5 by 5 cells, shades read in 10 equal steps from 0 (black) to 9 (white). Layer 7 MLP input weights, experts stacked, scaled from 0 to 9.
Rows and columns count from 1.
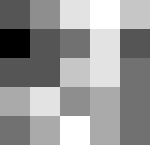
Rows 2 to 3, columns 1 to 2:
0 3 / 3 3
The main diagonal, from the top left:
3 3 7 6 4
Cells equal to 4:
5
